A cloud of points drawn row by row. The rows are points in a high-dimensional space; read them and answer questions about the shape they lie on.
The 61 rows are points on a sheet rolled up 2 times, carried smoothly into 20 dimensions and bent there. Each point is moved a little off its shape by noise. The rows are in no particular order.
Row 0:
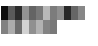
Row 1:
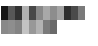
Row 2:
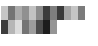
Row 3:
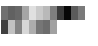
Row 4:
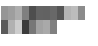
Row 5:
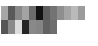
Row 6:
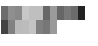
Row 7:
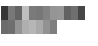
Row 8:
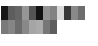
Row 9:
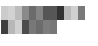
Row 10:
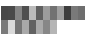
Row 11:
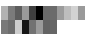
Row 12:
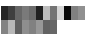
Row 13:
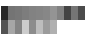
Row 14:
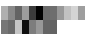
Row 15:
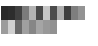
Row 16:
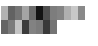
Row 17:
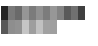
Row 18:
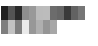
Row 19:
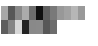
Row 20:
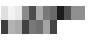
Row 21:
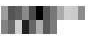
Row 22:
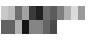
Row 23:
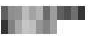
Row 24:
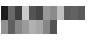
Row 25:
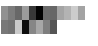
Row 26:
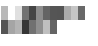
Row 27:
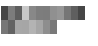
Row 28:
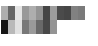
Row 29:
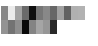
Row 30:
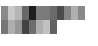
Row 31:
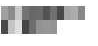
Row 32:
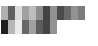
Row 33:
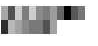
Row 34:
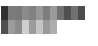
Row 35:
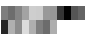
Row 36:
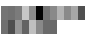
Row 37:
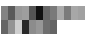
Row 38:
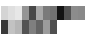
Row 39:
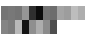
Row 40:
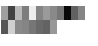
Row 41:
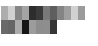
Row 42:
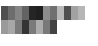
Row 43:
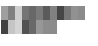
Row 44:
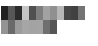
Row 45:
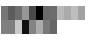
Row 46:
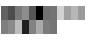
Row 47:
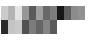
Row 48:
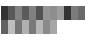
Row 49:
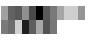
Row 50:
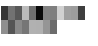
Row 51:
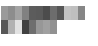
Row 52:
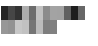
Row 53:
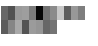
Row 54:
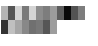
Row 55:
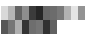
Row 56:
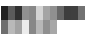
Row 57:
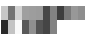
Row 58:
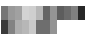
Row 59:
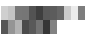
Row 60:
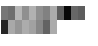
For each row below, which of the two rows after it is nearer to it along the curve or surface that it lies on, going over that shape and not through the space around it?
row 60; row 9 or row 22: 9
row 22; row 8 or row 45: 45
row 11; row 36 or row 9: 9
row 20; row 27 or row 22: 22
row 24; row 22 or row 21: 21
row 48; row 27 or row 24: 27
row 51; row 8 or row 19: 19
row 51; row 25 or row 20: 20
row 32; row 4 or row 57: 57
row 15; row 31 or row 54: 54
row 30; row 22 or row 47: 47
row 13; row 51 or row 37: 37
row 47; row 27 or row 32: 32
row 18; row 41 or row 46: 46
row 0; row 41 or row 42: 42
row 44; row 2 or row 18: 18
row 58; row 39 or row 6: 6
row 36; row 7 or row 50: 7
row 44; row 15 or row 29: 15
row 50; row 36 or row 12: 12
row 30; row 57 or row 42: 57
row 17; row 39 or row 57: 57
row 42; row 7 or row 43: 7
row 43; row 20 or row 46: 20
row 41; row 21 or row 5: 21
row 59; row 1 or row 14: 14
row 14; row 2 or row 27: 2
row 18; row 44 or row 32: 44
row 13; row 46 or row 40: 40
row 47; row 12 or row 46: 46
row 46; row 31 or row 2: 2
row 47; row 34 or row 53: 34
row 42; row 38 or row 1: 1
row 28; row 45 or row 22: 22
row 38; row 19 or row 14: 14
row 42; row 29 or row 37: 29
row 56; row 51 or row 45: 45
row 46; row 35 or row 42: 42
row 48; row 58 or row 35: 58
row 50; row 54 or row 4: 54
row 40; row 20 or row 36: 20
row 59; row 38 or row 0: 38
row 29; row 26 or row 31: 26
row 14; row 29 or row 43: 29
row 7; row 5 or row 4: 5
